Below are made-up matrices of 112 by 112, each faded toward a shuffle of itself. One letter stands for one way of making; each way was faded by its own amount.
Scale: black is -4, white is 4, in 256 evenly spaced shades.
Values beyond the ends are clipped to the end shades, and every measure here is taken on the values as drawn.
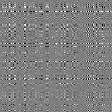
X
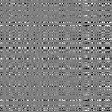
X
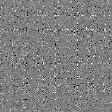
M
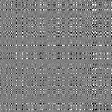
X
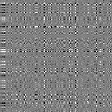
X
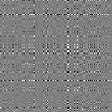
X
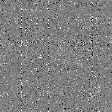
M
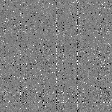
M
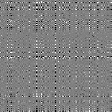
X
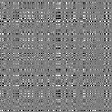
X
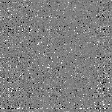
M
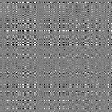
X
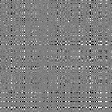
X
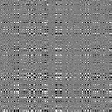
X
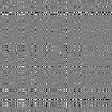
X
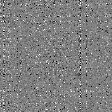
M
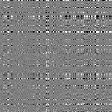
X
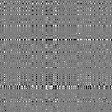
X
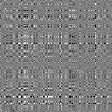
X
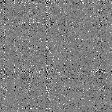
M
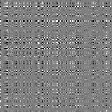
X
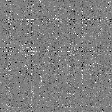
M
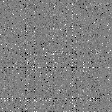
M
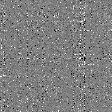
M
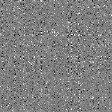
M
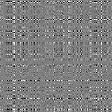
X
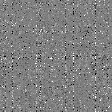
M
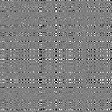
X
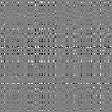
X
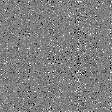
M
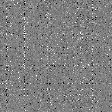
M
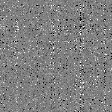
M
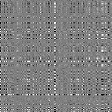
X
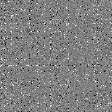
M
